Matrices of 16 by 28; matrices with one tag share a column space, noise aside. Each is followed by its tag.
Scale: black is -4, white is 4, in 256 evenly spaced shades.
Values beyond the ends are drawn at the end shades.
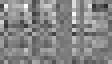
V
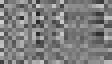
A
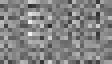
A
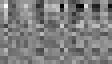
V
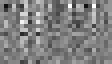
V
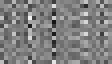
A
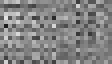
A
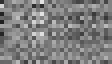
A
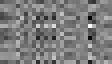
A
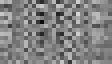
A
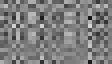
A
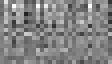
V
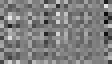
A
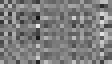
A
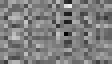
A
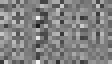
A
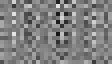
A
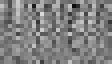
V
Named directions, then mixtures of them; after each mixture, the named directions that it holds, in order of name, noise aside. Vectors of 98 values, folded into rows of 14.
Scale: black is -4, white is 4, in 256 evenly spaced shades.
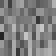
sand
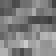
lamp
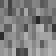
lamp, sand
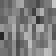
sand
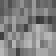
lamp, sand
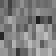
lamp, sand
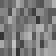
sand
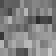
lamp, sand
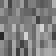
sand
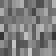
lamp, sand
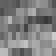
lamp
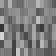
sand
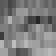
lamp, sand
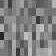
sand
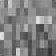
lamp, sand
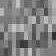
lamp, sand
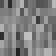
sand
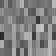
sand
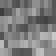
lamp
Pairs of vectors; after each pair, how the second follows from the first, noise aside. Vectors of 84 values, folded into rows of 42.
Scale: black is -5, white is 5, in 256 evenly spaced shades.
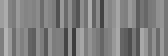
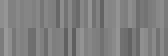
shrunk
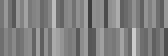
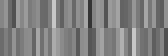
copied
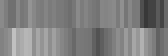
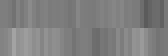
shrunk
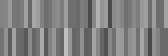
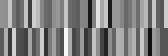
scaled up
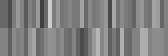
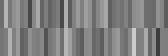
shuffled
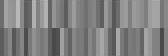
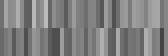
copied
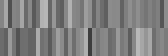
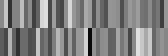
scaled up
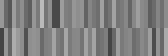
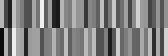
scaled up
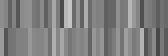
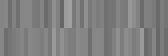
shrunk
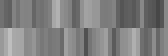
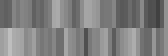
copied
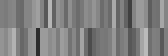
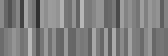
shuffled
